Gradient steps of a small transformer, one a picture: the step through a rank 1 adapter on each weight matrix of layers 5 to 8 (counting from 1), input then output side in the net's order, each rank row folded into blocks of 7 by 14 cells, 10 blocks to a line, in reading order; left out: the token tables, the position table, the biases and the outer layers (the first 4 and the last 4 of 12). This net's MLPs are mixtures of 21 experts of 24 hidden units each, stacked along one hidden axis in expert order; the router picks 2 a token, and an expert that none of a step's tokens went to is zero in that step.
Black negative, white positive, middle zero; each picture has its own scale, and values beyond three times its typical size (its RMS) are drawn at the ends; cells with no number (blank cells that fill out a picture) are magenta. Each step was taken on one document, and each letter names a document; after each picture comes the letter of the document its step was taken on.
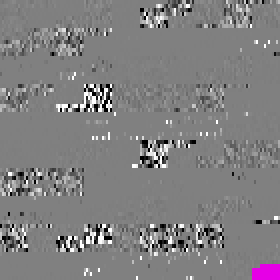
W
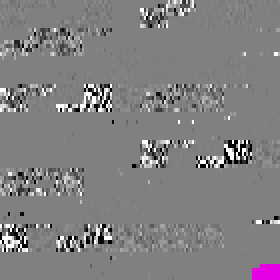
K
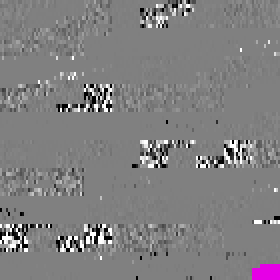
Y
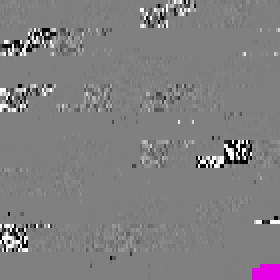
K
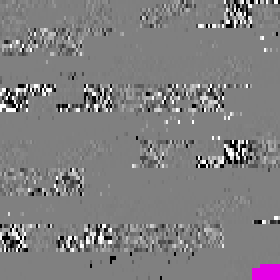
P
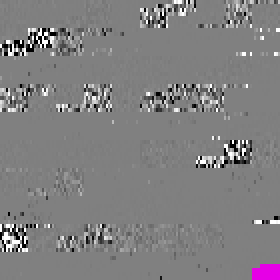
K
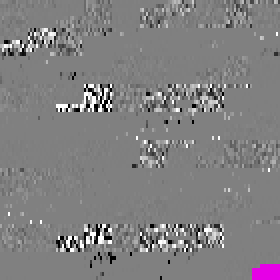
P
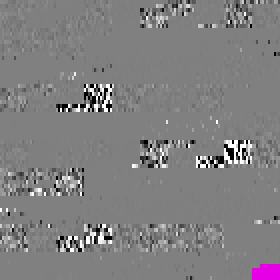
Y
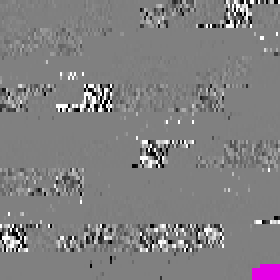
P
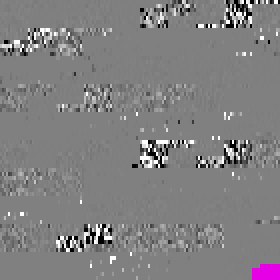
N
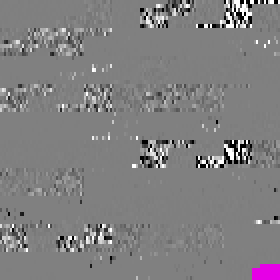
W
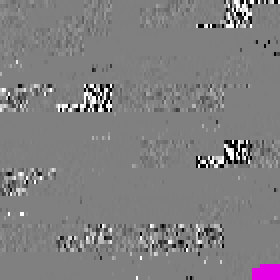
W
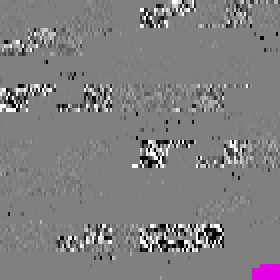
P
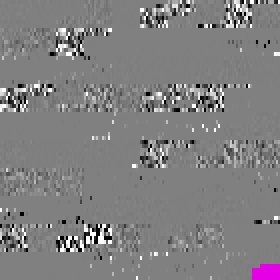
W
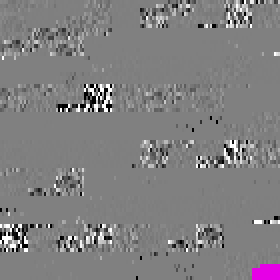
Y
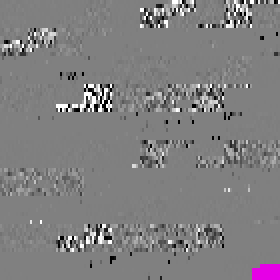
P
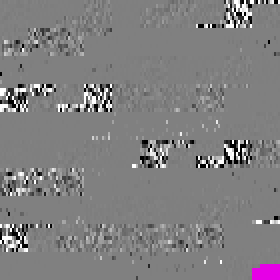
W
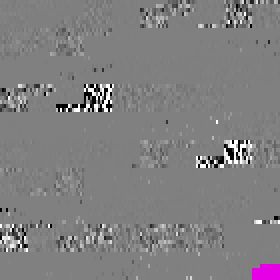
Y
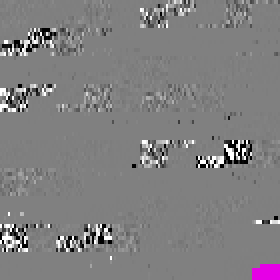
K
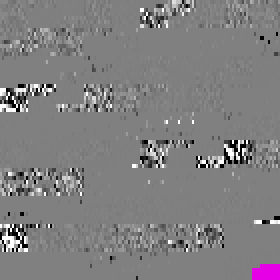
P
